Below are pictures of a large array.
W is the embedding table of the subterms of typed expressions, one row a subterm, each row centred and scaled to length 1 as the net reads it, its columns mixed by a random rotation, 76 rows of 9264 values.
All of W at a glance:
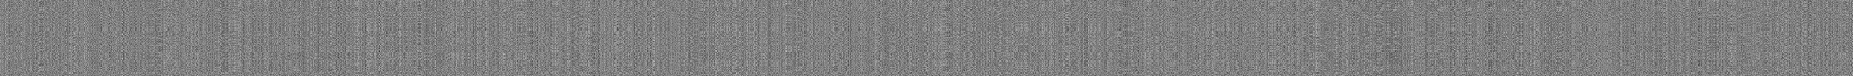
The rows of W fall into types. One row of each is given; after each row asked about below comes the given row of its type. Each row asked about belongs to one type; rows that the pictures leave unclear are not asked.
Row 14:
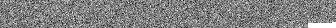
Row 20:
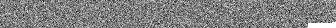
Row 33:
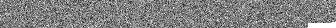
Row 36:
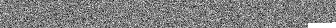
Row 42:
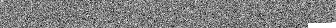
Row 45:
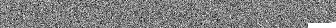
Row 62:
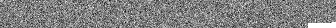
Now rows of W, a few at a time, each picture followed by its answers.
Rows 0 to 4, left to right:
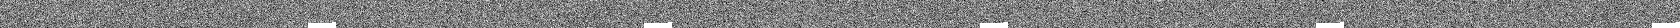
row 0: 14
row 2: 33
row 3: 20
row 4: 33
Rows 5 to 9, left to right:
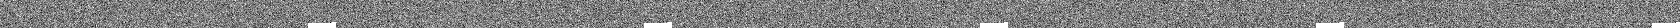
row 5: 62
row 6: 33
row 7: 14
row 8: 45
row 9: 36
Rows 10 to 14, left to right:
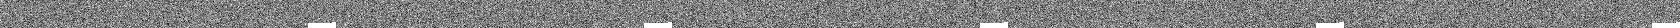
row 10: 36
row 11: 14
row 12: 45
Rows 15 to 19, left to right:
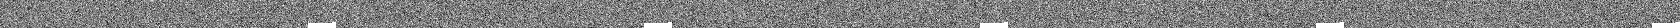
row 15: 20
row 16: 62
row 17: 45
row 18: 42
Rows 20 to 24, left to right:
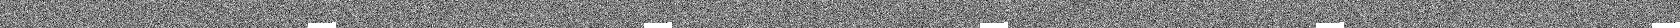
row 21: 62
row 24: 62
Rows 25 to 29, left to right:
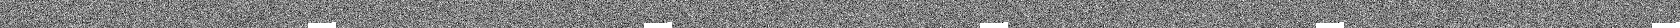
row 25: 14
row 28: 62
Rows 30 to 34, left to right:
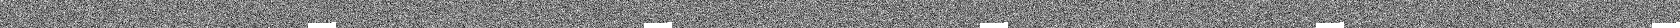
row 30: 62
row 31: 33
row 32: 36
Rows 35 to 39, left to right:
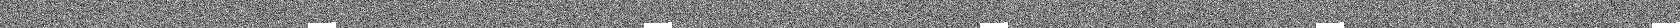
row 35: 33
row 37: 42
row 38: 45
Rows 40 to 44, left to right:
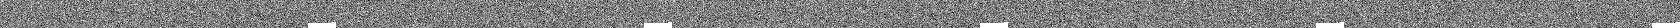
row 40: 42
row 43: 33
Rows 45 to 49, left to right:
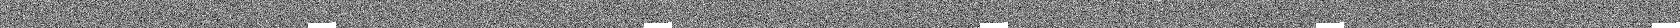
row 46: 20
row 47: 42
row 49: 36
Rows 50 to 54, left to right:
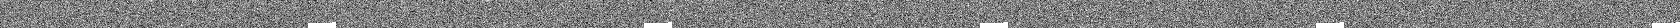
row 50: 42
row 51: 20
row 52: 45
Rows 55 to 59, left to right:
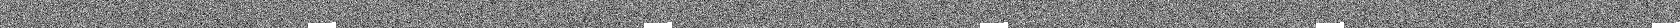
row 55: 45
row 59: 45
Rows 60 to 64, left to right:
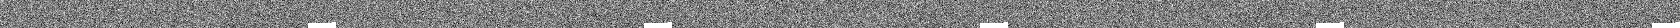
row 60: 42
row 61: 42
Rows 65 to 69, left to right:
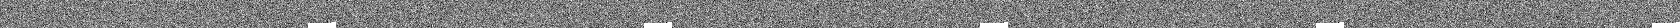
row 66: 62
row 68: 62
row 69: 45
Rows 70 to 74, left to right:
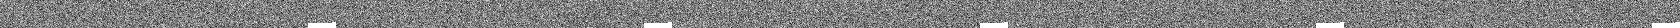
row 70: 62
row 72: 42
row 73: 42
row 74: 33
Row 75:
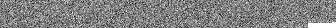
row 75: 14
